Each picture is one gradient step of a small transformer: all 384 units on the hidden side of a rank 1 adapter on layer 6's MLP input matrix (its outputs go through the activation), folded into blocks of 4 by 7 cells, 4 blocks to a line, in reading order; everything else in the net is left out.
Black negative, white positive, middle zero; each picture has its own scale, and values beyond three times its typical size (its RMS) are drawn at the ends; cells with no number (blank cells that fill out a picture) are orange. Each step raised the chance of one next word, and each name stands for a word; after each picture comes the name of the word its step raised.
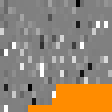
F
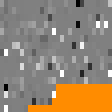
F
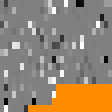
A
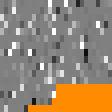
A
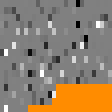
F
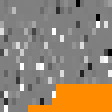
F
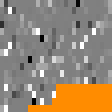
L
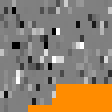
L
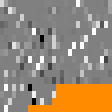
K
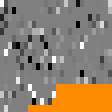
L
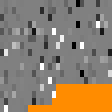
F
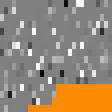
K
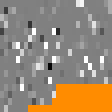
K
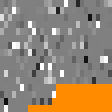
A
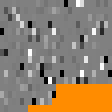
K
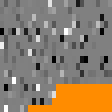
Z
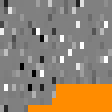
Z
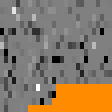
L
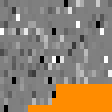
Z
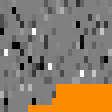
L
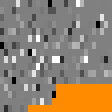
A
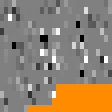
L
